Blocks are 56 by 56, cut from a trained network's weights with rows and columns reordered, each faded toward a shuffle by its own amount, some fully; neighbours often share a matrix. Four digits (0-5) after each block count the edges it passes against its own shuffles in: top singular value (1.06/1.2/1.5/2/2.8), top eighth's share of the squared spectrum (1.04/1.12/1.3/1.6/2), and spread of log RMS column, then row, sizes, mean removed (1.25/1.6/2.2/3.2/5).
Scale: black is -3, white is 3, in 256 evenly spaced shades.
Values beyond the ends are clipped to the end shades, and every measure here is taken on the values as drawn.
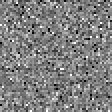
1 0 0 0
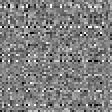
4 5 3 3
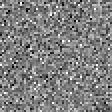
2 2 0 0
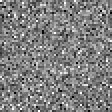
2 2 0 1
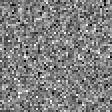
0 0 0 0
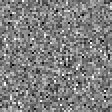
0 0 0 0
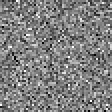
0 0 0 0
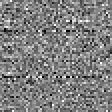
4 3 1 2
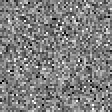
1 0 0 0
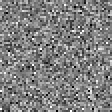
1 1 0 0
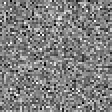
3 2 0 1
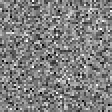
0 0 0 0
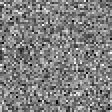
3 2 0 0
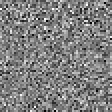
3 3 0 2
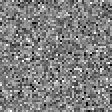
2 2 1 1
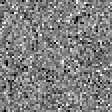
2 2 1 0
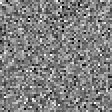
0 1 0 0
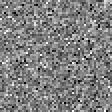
1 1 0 0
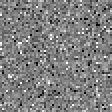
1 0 0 0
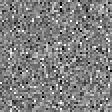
3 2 1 0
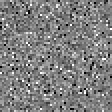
2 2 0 1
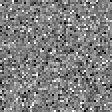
1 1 0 0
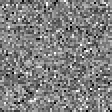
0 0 0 0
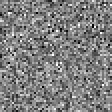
0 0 1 1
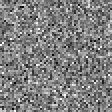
1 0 0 0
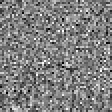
2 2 0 0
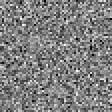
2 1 0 0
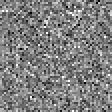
1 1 0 0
